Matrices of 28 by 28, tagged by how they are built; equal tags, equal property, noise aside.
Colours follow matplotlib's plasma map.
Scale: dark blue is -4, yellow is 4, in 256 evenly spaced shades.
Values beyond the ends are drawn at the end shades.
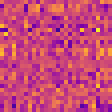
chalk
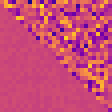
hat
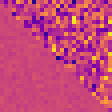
hat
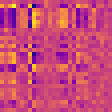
chalk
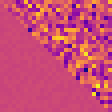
hat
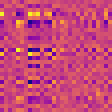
chalk
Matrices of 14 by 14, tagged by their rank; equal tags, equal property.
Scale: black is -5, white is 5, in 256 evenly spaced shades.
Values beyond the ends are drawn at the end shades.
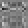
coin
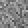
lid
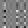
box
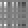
box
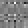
coin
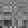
coin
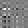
box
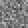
lid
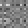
coin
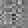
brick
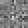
brick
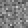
lid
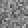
lid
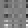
box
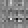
brick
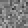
lid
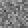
lid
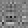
coin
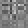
coin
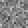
lid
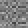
brick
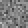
lid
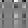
box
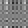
box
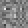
brick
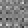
coin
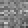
brick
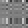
box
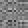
coin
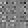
brick
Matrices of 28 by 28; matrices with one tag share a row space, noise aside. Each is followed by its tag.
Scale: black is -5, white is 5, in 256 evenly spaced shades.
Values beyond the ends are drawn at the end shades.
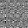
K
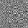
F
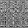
K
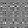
K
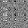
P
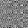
F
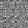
K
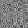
F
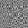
F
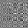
F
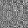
F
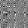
P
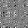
P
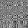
F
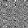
P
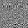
F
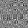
F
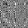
P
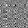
P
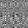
K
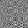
F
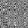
P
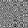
F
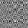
F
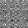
K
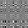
K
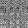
K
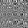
F
